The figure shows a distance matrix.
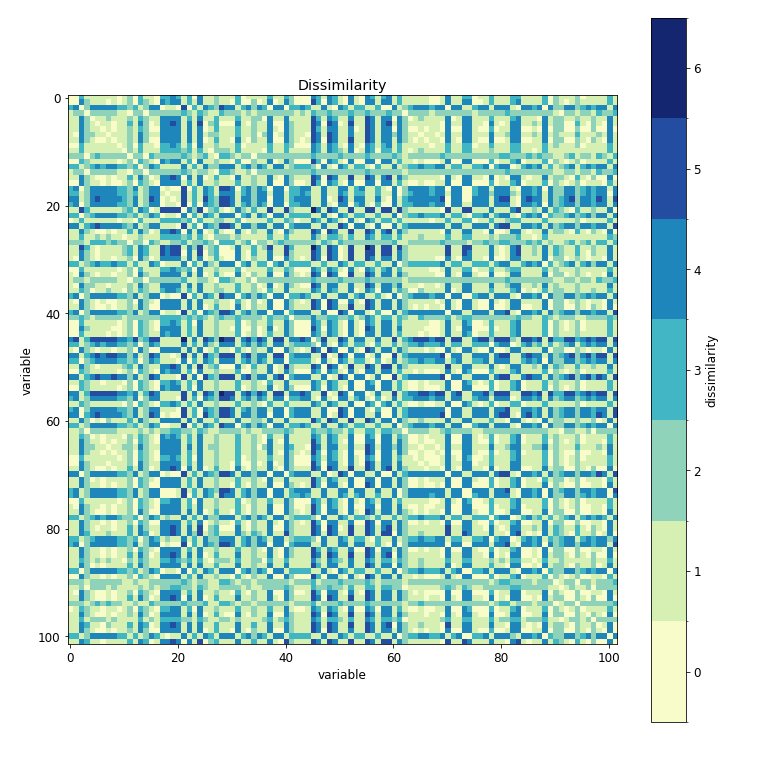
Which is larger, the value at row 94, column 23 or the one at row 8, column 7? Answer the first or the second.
the first
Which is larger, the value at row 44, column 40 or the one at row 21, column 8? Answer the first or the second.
the first
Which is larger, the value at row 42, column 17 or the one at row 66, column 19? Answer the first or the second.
the second
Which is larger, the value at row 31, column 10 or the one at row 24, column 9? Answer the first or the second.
the second
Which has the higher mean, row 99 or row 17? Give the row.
17
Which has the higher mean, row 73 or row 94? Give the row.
73
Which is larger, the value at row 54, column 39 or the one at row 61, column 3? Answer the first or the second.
the second
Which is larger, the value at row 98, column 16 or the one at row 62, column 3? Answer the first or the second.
the first
